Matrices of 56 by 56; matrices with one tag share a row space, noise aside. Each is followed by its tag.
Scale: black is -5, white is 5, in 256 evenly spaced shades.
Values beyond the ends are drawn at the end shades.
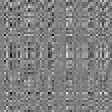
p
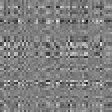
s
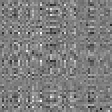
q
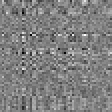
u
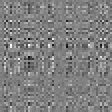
p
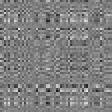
s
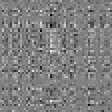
q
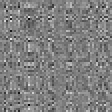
p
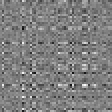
u
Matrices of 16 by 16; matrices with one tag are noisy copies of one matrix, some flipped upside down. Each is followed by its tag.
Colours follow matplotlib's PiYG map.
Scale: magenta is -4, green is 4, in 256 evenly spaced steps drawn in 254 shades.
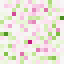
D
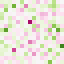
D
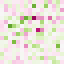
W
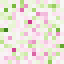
D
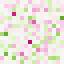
D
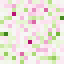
D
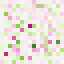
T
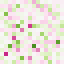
T
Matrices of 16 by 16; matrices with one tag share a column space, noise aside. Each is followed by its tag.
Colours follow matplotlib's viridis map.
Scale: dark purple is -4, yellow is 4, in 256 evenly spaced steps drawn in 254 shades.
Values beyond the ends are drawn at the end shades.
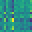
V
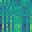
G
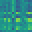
V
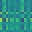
V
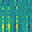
G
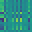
V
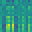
G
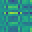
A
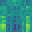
G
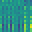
G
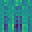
G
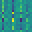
V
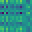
A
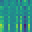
G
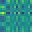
A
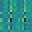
V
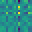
A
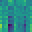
G
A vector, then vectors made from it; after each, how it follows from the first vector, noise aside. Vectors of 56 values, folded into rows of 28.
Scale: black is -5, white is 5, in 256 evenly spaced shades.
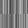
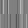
partly zeroed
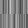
negated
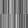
negated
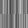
copied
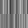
copied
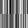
scaled up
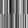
scaled up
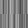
negated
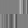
partly zeroed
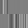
partly zeroed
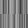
negated
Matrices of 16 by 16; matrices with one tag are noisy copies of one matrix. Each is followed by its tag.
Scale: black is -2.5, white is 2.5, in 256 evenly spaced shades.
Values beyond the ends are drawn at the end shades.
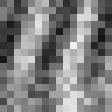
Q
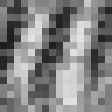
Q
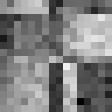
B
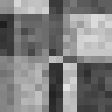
B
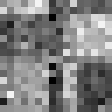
B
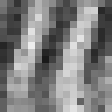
Q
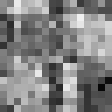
B
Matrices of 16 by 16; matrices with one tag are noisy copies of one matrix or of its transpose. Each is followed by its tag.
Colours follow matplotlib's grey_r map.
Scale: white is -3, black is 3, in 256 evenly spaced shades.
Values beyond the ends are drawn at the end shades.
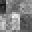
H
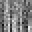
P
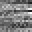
P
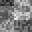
H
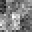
H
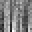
P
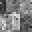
H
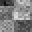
H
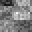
H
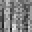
P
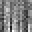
P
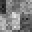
H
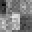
H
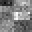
H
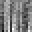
P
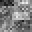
H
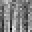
P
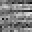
P
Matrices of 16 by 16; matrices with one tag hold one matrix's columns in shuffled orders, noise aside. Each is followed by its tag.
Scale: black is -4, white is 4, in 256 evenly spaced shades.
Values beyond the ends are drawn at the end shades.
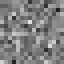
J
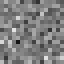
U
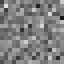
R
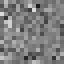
R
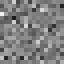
R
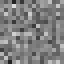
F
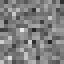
U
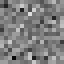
R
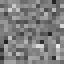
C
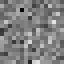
J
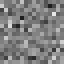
R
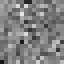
F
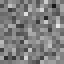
R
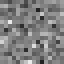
J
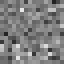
C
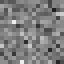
J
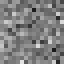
J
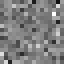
F
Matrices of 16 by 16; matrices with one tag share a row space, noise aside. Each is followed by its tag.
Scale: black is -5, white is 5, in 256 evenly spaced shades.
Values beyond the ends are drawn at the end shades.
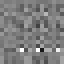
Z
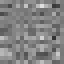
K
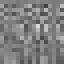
Z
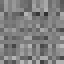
Z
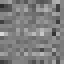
K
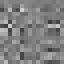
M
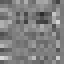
K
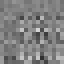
Z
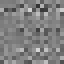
Z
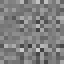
Z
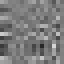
K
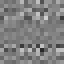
Z
